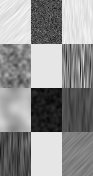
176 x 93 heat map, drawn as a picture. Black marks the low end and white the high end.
It is made of 4 by 3 panels. Panel 1,1: very high, slanting up to the right, faint in contrast. Panel 1,2: low, fine-grained. Panel 1,3: very high, streaked downward, faint in contrast. Panel 2,1: middling, blotchy. Panel 2,2: very high, flat. Panel 2,3: middling, streaked downward, strong in contrast. Panel 3,1: high, smooth. Panel 3,2: very low, blotchy, faint in contrast. Panel 3,3: low, streaked downward, faint in contrast. Panel 4,1: low, streaked downward. Panel 4,2: very high, flat. Panel 4,3: middling, slanting up to the right, faint in contrast.
